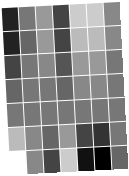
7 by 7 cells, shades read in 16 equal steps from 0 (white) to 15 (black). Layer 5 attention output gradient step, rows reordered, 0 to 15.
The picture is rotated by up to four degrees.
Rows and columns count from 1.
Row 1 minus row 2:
0 -1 0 0 -1 -1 0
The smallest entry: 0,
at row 7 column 1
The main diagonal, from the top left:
13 9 7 9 8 12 9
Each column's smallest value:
0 7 6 3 3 3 7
